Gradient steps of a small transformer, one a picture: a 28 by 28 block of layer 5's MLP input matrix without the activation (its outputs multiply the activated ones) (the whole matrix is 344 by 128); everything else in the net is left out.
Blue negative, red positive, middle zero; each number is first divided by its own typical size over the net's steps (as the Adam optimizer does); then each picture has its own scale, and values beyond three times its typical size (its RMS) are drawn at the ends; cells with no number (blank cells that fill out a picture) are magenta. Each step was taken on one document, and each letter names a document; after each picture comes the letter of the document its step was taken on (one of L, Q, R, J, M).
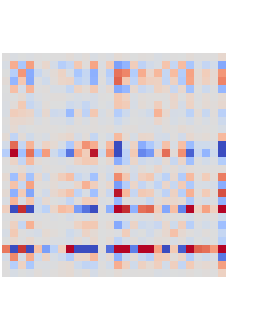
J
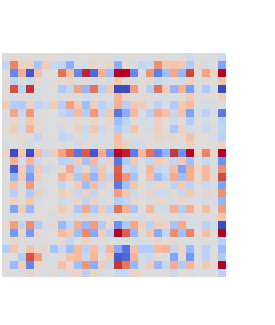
J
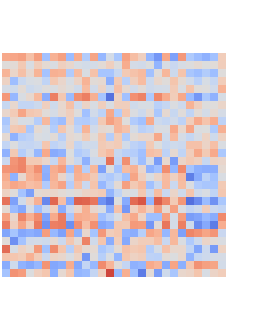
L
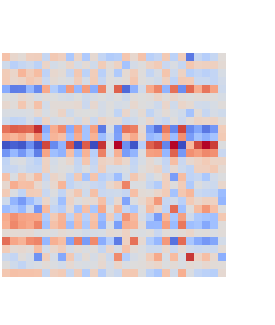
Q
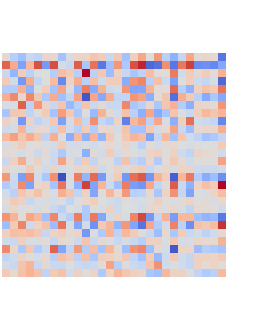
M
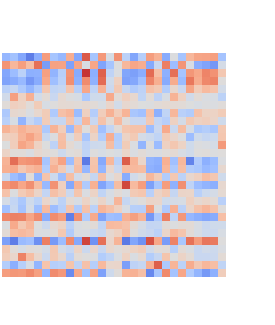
M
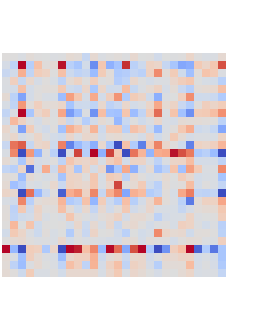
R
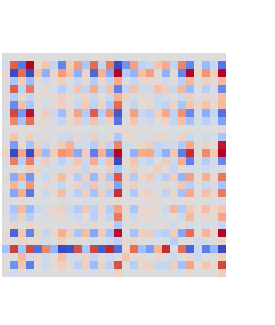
J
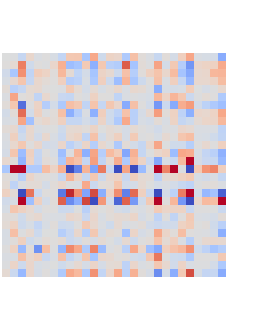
R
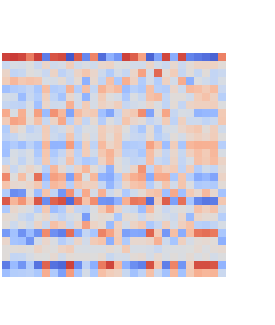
L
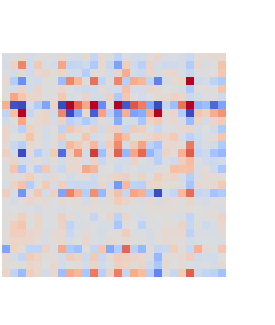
R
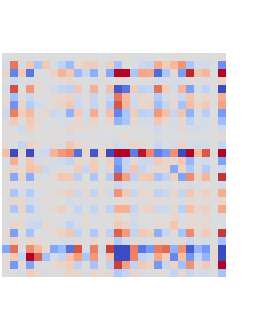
J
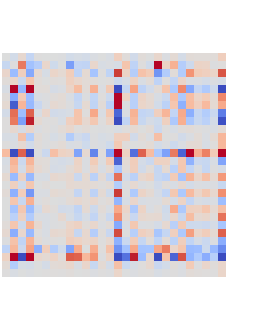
J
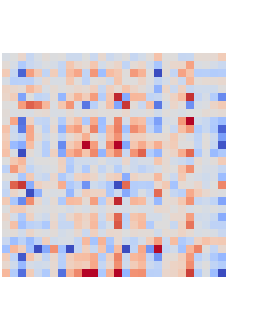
R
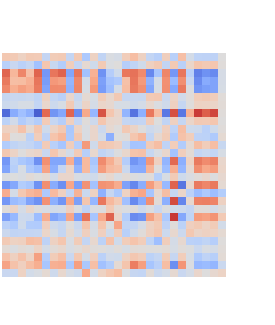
Q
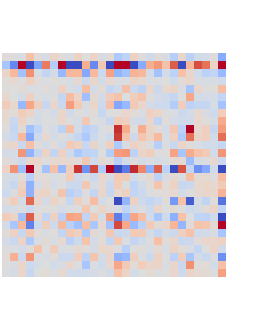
J
